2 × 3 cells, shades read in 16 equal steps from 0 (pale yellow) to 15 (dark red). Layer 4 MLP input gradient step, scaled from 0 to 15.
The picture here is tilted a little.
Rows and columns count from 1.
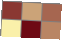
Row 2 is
0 15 7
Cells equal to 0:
1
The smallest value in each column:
0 5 7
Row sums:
26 22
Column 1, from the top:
12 0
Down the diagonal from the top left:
12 15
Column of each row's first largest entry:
1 2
